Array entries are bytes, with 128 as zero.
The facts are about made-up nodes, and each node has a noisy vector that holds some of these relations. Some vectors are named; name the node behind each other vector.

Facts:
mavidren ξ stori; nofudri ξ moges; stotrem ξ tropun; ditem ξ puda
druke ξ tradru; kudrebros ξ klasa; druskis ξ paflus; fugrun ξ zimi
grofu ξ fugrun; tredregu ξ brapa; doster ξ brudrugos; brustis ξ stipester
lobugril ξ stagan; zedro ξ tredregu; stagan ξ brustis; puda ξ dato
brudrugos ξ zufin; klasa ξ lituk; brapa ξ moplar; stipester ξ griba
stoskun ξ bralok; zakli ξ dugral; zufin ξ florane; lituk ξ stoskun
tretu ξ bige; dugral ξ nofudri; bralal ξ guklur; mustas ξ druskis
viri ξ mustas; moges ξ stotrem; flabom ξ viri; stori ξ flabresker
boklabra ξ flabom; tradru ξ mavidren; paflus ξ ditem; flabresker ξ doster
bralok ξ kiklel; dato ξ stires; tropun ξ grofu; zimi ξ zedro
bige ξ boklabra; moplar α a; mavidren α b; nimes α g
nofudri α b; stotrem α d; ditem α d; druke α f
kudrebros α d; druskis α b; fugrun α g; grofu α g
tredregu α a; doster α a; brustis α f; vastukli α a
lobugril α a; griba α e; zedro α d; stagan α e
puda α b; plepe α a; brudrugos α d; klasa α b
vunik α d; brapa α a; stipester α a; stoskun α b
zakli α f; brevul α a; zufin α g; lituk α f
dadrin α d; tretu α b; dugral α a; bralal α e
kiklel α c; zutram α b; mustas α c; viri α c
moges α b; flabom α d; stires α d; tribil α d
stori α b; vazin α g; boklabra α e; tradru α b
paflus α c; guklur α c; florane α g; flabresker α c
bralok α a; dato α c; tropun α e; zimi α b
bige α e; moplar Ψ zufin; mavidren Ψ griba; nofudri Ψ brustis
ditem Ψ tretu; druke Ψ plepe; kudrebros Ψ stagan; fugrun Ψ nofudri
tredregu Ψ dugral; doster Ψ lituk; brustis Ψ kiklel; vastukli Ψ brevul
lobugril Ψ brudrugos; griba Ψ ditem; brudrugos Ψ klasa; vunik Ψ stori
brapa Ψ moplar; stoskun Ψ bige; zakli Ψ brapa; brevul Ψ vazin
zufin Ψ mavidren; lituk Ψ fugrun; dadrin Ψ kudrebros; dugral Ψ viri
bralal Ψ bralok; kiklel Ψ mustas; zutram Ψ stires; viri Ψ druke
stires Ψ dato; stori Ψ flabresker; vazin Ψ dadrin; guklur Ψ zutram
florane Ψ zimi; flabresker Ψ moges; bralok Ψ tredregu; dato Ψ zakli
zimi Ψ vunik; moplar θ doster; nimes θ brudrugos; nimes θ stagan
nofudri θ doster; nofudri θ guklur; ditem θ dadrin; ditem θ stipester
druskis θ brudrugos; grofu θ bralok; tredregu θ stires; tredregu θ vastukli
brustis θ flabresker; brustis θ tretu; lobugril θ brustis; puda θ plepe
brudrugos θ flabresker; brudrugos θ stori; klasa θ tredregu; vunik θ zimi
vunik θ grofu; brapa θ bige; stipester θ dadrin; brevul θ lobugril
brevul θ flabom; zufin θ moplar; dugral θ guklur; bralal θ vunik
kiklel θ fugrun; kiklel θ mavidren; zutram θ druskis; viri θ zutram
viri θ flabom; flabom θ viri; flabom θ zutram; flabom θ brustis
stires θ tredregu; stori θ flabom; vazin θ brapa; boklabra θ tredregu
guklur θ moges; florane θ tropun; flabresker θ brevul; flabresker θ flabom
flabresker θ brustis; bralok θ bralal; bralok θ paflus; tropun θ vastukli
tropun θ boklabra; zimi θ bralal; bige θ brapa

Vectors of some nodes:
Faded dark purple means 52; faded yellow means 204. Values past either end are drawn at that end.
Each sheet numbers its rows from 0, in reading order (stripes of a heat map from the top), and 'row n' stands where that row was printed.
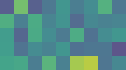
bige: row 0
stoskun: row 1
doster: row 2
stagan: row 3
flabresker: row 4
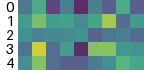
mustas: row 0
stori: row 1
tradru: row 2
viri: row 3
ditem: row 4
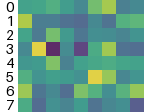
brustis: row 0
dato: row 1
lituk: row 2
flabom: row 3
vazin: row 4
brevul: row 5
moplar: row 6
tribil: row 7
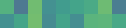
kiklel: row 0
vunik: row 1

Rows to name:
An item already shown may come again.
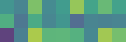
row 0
bralok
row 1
stoskun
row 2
tredregu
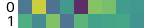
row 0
viri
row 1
florane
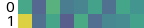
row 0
vastukli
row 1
griba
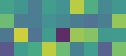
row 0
lobugril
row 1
zakli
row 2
viri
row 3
zimi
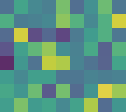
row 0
klasa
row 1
brapa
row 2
druskis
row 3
nofudri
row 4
tropun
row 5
kudrebros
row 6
stires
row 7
stori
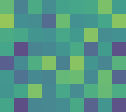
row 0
guklur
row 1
zufin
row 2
brudrugos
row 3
plepe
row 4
dugral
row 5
stipester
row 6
vunik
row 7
plepe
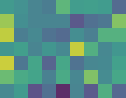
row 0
nimes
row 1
mavidren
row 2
dato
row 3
lobugril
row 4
griba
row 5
zutram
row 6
paflus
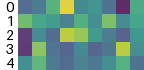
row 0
fugrun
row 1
zutram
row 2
grofu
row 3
boklabra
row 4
puda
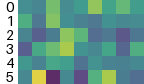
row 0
bralok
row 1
dadrin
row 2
zedro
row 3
nofudri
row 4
druke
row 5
flabom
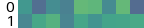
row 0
stipester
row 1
bralal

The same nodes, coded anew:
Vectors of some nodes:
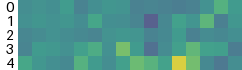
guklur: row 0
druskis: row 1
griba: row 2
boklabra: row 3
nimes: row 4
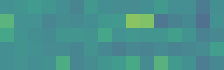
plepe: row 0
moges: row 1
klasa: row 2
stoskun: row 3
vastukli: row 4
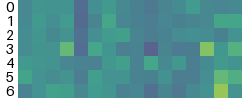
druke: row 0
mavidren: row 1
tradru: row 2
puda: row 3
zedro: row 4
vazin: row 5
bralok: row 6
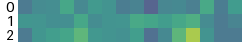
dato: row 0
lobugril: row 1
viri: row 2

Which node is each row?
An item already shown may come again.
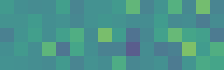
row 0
tredregu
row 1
plepe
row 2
boklabra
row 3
puda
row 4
zufin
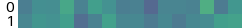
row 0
dato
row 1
mavidren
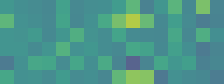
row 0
tredregu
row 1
tropun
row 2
bralal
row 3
brevul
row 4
mustas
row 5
dugral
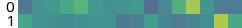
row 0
viri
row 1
zimi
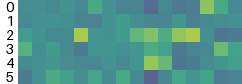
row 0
stires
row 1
griba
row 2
flabresker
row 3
grofu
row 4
nofudri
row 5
mustas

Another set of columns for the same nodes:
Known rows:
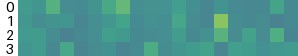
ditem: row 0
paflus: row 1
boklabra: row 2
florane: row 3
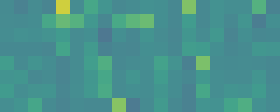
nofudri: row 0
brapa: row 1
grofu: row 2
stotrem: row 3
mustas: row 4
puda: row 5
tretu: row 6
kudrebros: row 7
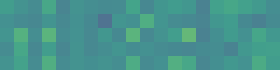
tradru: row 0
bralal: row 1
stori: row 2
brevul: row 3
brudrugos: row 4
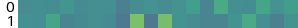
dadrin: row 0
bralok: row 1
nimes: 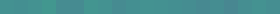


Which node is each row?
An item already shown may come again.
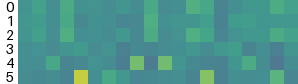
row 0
brudrugos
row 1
florane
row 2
brudrugos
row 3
zedro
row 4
bralok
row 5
nofudri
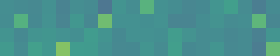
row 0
bralal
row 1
flabom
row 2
guklur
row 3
moplar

